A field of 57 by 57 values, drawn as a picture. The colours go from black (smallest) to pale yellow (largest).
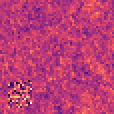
Slope: none. Average level on the scale: 50%. Odd patch: rougher, in the bottom left. Roughest part: bottom left. Stripes: none. Histogram: heavy tails on both sides.
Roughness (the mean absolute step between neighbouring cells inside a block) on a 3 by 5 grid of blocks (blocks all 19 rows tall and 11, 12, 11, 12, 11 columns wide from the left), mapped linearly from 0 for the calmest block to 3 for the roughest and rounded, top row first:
00000 / 00000 / 32000
